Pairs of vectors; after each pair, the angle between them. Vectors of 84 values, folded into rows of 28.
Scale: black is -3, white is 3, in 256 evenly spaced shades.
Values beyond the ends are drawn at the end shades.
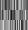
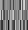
partly opposed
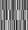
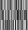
nearly opposite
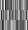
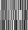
orthogonal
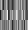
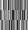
orthogonal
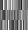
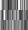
partly opposed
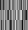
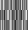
nearly opposite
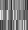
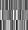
partly aligned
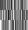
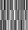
orthogonal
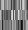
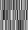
partly aligned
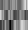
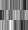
nearly opposite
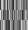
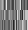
partly aligned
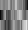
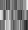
nearly opposite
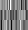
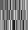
partly opposed
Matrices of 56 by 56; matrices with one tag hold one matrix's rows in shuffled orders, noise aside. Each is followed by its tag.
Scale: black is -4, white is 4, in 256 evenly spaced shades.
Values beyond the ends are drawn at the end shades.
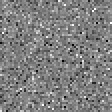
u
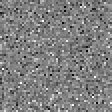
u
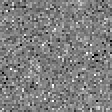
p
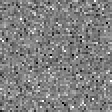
u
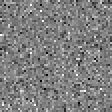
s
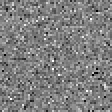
p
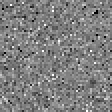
p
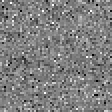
p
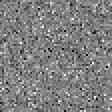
u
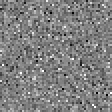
u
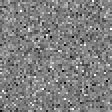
u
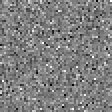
u
